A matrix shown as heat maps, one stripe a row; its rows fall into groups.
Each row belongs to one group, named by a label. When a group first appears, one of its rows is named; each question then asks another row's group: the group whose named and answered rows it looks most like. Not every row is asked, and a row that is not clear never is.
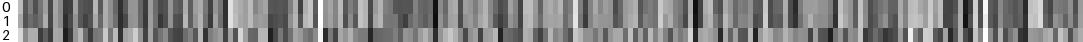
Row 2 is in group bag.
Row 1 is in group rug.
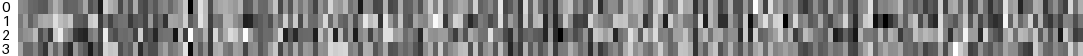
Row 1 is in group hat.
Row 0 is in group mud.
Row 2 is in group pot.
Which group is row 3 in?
mud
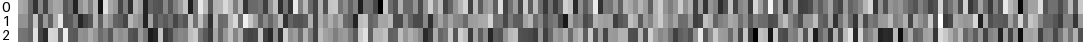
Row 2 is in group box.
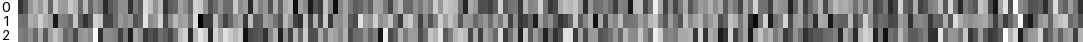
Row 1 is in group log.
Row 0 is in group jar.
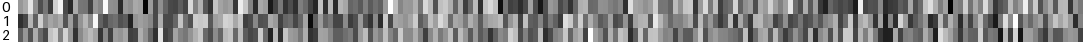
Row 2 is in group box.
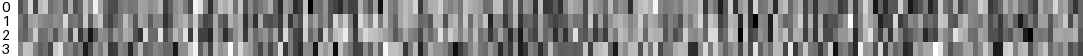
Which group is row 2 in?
log
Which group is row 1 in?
log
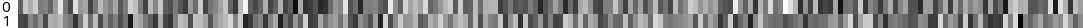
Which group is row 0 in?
bag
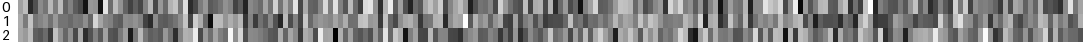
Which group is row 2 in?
pot
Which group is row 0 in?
hat
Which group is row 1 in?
log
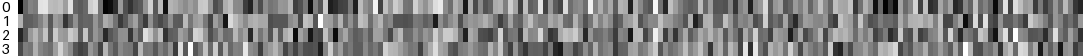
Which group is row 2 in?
jar
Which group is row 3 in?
pot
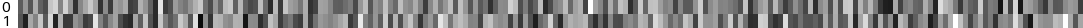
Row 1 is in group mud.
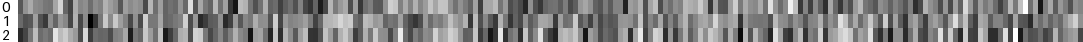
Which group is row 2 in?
jar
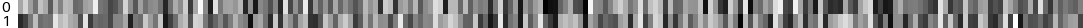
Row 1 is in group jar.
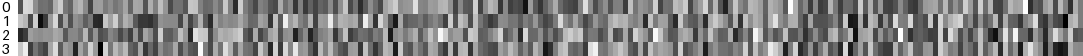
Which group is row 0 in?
bag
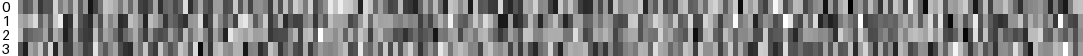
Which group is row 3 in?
mud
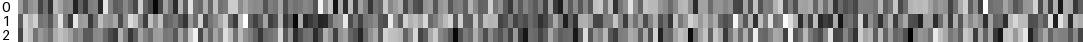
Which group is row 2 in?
pot
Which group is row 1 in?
bag
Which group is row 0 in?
pot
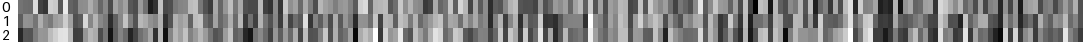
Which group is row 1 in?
log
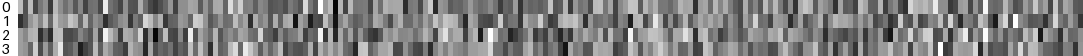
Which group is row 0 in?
pot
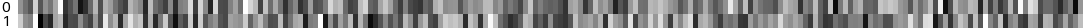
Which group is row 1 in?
bag
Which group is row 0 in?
rug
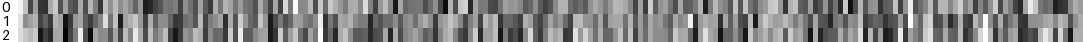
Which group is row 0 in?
box
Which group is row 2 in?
bag
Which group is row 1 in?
bag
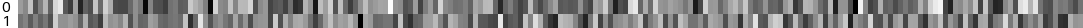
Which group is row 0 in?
rug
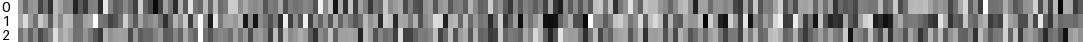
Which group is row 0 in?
pot
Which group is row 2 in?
jar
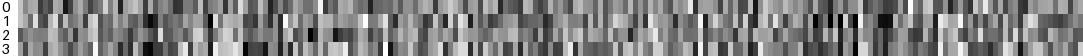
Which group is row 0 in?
bag
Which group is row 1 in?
box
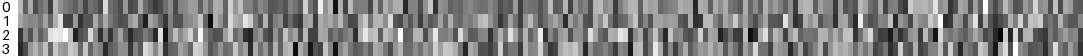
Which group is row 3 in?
jar
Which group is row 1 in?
rug
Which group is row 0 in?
pot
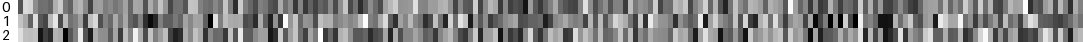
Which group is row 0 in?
bag
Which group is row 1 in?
box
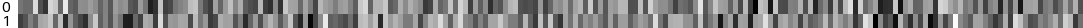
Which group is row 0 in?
box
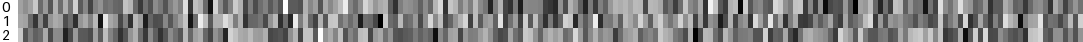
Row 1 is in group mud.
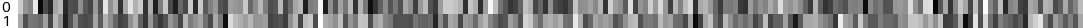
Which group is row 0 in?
bag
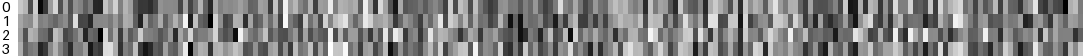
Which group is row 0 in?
box
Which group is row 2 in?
pot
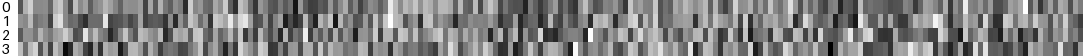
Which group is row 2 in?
log
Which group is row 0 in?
bag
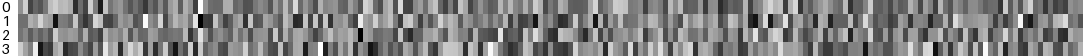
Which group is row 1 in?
log
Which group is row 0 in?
hat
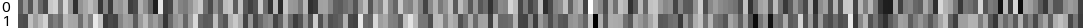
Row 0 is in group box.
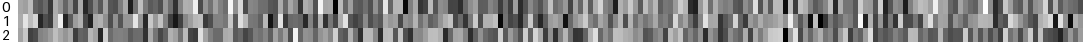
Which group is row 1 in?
bag
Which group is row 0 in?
pot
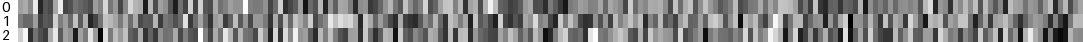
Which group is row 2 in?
box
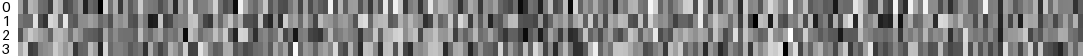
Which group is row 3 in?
hat
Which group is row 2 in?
pot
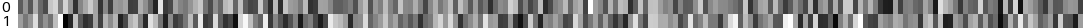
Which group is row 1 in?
rug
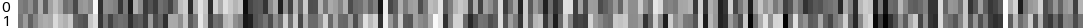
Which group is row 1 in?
hat
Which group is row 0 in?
mud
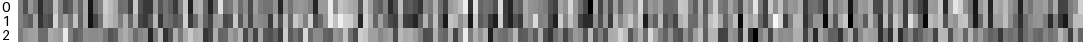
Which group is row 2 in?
log
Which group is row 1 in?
jar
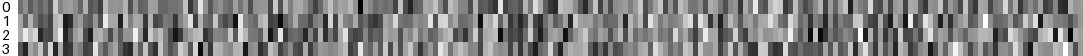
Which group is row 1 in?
bag
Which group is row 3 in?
mud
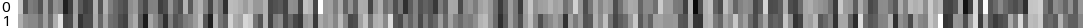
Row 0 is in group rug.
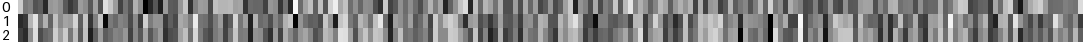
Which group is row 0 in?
mud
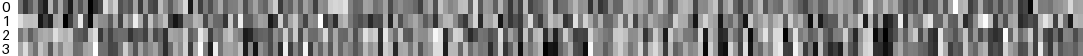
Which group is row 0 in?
mud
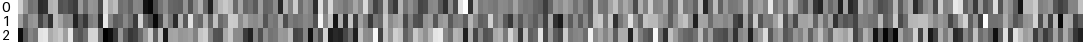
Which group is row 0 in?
box
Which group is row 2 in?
hat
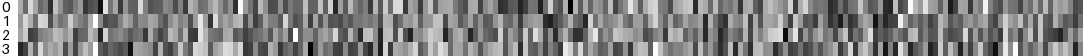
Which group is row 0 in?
pot
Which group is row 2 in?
hat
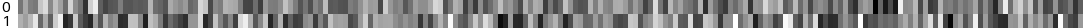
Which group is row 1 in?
rug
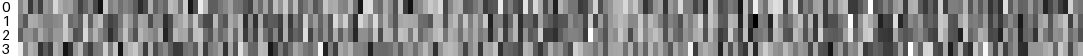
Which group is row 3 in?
bag
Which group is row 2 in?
log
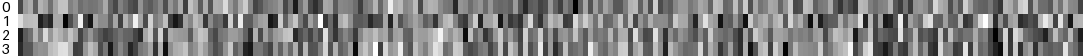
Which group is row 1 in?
bag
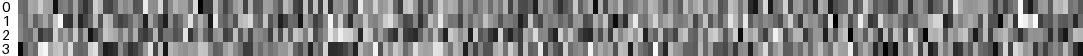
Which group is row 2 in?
jar
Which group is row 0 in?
log
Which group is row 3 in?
hat
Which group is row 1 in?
rug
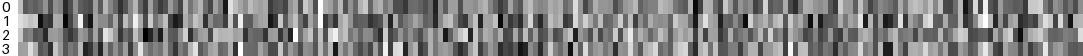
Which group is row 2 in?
mud
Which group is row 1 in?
bag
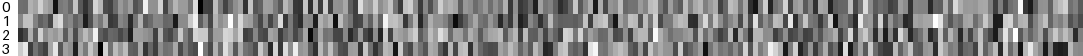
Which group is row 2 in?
mud
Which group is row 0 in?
log
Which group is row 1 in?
pot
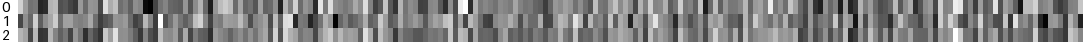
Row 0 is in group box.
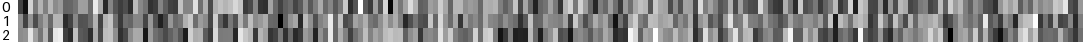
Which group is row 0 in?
mud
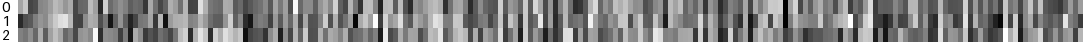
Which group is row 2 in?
mud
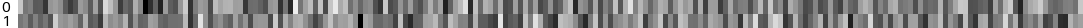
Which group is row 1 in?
jar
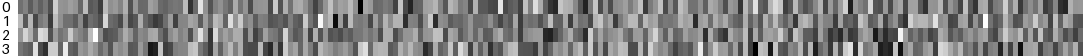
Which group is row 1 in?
pot
